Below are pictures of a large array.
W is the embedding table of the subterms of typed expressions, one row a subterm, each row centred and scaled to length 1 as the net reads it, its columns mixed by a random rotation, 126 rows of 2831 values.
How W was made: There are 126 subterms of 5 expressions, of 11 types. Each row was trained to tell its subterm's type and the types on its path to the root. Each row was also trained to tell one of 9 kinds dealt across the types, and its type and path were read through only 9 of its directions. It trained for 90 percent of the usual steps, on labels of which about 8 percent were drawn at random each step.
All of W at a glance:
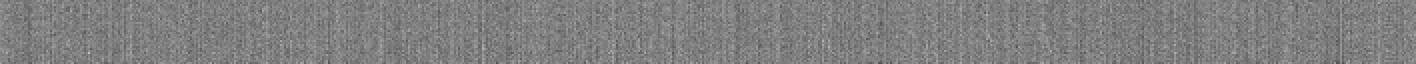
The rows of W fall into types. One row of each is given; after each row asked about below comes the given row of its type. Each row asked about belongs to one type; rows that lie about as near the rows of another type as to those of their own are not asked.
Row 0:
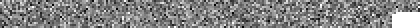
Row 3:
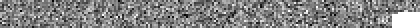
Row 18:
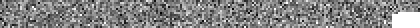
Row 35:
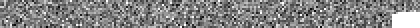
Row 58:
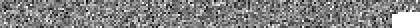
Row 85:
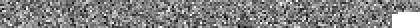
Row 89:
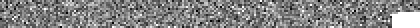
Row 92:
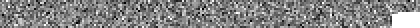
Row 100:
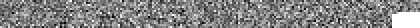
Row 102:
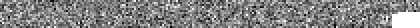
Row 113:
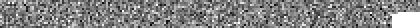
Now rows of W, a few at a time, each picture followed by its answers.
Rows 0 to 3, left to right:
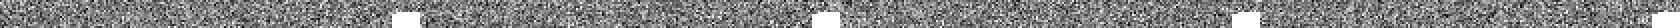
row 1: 3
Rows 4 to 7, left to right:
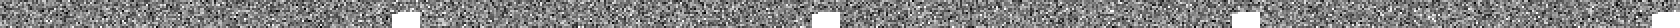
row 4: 58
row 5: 85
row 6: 89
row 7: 35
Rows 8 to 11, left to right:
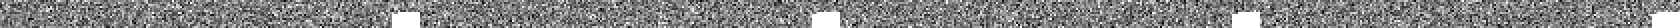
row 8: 102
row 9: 100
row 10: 35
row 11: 113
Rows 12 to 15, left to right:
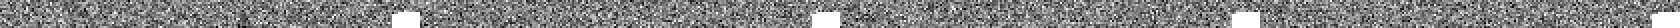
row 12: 85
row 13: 0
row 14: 113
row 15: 100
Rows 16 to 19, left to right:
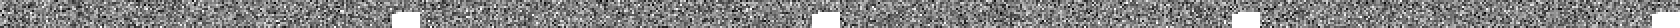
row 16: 85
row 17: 92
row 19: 92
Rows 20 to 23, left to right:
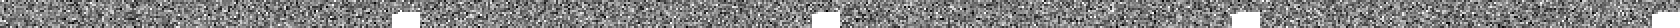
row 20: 58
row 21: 92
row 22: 113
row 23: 92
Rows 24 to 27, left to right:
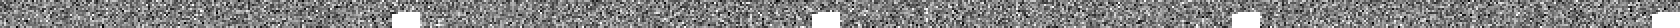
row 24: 58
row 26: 3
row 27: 92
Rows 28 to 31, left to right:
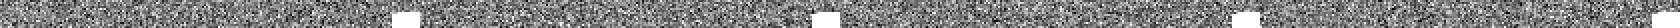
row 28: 35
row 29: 102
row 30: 18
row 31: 3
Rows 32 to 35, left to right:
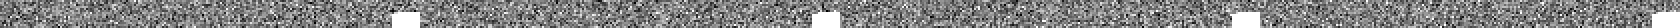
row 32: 102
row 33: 89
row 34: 113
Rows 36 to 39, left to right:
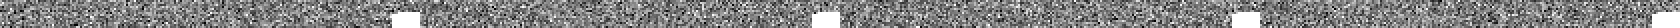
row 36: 102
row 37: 100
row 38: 102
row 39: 89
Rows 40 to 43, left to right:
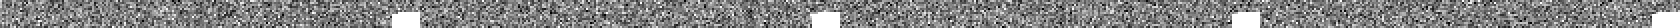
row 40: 35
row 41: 3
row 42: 89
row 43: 92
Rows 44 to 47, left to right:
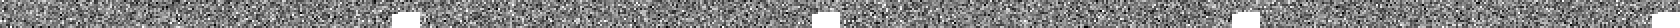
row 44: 58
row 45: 58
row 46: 85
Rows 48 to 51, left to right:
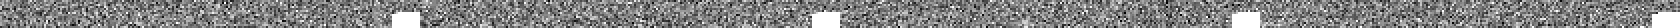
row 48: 92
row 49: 0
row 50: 85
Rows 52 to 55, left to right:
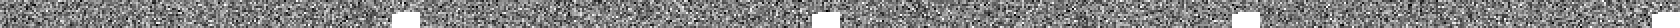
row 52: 18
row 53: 35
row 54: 85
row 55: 113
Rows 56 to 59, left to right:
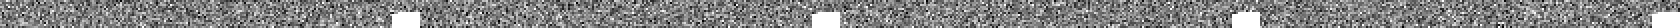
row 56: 92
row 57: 92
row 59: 100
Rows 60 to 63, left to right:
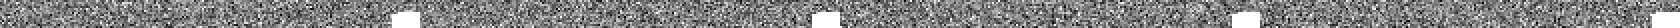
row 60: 18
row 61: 89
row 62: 100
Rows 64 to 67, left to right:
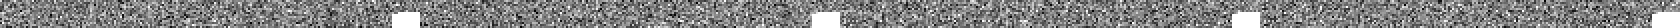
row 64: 3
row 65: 0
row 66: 85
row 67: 85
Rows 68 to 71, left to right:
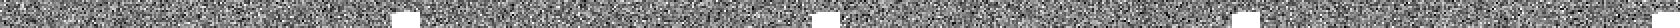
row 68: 18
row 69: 113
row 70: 58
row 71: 85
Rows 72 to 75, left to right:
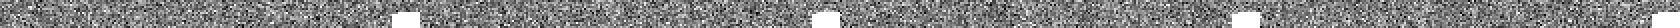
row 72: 100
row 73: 18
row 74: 18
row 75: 92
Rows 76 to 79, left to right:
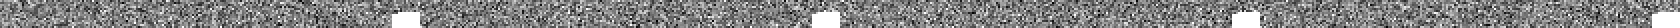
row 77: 3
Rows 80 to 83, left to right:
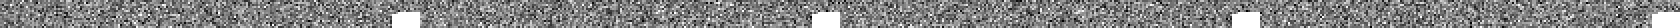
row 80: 89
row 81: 89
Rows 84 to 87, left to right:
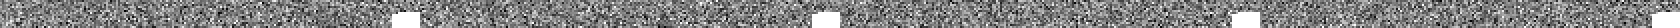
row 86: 113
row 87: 89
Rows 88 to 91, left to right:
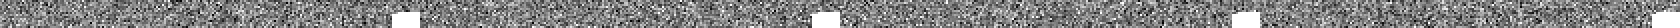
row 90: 35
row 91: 18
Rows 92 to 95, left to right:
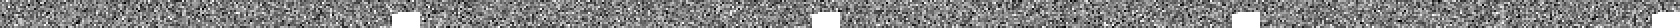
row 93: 100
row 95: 89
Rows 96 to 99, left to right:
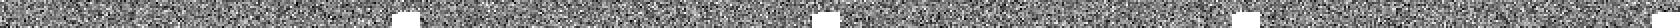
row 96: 58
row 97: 89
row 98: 113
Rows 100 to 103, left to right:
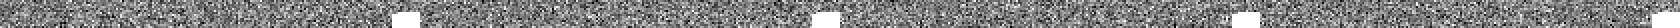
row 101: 113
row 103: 18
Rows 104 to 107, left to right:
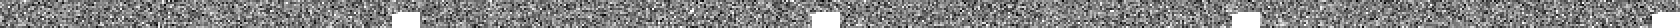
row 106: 113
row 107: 92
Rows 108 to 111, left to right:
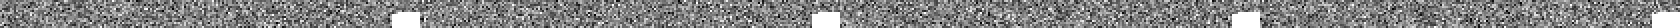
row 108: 85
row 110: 35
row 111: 3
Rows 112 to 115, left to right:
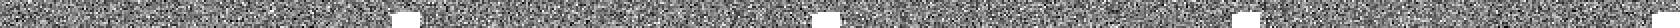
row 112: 113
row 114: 58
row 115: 58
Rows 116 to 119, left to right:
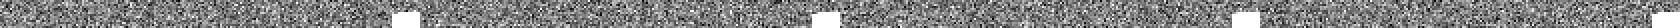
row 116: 35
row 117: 100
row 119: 89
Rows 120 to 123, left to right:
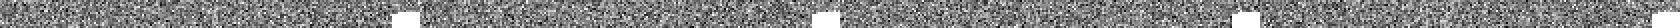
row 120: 113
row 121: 35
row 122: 89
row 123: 85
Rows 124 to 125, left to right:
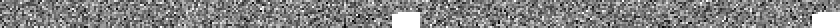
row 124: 85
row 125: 92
